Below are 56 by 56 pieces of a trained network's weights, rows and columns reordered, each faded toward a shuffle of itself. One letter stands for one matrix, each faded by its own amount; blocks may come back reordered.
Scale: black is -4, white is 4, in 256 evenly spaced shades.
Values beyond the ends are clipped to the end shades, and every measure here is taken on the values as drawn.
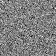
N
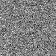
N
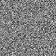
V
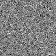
N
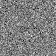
N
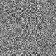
V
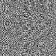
V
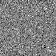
N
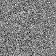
N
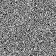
N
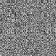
V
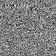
N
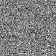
N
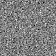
N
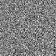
V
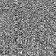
V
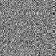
V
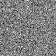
N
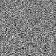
V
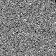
N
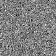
N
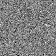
N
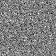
N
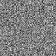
V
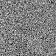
N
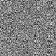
V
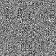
V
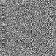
V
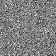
N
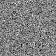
N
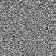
V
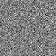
V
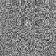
V
